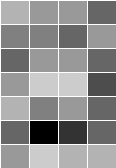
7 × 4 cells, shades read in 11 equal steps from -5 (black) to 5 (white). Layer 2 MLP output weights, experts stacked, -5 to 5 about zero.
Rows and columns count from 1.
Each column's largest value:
2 3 3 2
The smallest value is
-5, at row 6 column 2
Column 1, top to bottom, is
2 0 -1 1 2 -1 1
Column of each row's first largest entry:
1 4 2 2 1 1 2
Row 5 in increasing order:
-1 0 1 2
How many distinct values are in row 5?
4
